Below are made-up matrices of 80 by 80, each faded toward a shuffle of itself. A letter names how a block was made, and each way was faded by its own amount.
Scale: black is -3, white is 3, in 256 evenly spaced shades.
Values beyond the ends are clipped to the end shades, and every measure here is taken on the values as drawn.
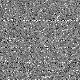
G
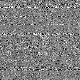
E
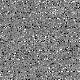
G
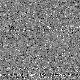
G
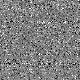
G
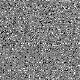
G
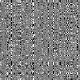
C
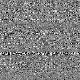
E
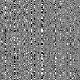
C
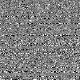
E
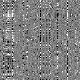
C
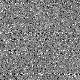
G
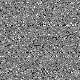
G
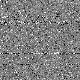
G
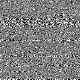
E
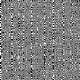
C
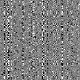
C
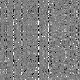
C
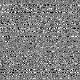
E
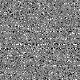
G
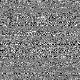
E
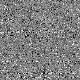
G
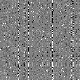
C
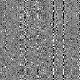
C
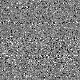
G
